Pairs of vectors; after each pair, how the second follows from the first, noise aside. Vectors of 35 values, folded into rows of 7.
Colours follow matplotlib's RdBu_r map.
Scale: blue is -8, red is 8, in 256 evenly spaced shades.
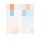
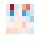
scaled up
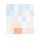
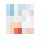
scaled up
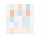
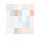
shuffled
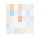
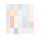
shuffled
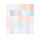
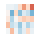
scaled up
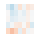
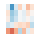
scaled up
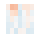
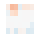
partly zeroed
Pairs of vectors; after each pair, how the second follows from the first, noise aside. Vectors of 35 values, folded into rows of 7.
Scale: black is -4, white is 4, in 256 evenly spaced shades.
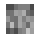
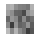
negated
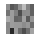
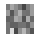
negated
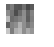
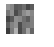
sign-scrambled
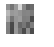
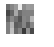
sign-scrambled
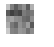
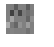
partly zeroed
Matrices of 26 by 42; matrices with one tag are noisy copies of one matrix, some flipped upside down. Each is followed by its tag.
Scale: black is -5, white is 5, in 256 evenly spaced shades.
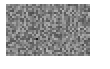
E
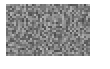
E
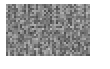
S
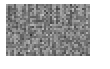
S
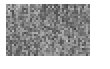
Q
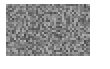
E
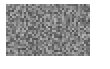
E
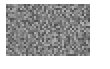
E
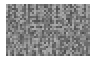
S
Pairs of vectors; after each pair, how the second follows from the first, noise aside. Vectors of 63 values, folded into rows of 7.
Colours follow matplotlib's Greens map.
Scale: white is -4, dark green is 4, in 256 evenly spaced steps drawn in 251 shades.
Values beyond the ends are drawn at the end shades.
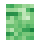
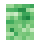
negated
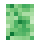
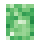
negated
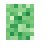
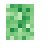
reversed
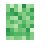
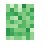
copied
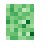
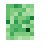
shuffled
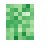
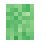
shrunk
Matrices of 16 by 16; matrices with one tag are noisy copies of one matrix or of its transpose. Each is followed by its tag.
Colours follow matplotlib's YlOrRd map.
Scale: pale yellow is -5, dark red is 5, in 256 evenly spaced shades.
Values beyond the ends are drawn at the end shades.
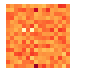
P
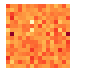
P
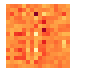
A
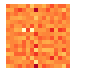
P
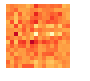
A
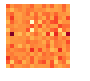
P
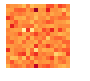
P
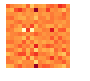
P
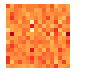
P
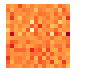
P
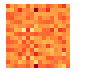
P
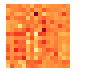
A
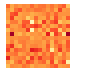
P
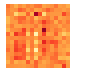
A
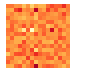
P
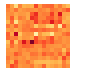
A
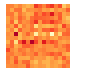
A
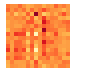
A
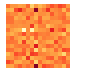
P
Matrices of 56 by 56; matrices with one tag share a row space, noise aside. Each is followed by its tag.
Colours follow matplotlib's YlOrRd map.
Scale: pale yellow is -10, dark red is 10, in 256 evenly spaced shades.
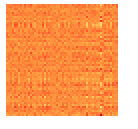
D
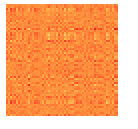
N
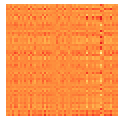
D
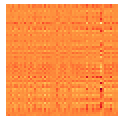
D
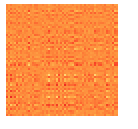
N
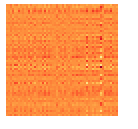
D
